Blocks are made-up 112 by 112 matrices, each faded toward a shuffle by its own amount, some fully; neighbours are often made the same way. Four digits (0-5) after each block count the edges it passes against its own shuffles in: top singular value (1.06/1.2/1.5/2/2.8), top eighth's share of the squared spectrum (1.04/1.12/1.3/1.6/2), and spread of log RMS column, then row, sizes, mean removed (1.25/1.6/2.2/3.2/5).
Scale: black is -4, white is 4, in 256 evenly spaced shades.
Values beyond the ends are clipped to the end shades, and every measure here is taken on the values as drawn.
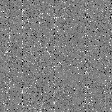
2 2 2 1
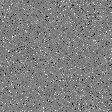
0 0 0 0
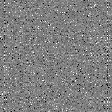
4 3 1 1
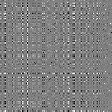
5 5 4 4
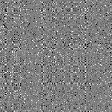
5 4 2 2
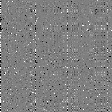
5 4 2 2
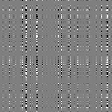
5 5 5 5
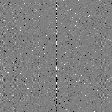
5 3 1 0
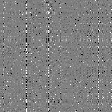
5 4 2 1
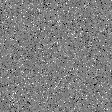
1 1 0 0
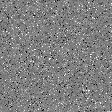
2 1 0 0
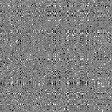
5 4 3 3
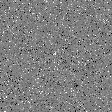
0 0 0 0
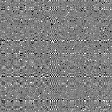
5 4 3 3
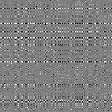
5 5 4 4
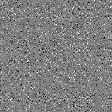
4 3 1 2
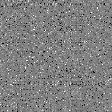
4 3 1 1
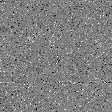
3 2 0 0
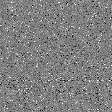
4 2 0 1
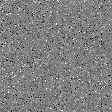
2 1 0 0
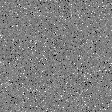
2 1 0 0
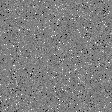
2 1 0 0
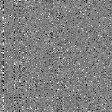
4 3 2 1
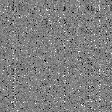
4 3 2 1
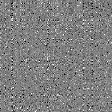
4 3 3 2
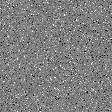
2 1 0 0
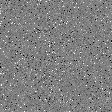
2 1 0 0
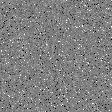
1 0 0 0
